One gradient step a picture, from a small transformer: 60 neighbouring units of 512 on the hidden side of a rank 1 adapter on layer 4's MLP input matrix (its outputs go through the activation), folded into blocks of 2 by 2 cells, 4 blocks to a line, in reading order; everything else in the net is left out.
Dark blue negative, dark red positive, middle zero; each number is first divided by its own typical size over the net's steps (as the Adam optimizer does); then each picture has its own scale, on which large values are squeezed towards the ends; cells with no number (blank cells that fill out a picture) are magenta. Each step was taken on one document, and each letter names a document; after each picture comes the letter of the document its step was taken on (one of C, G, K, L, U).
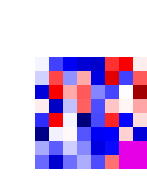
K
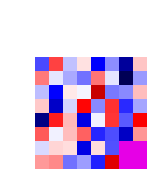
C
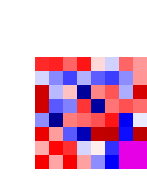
K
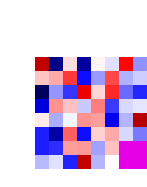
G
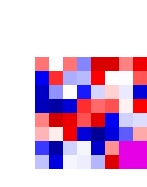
K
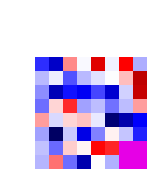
G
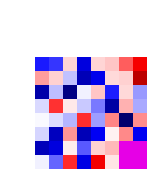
G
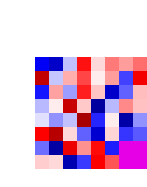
G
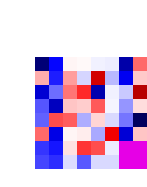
C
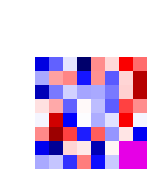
G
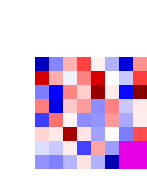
C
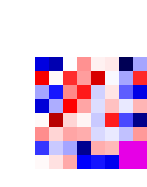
C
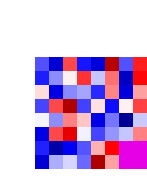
K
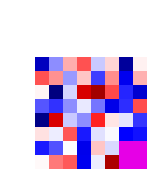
C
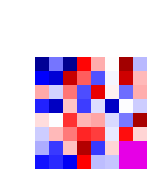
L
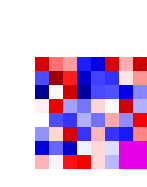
L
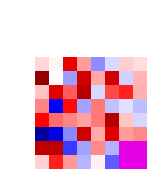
K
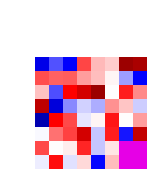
C
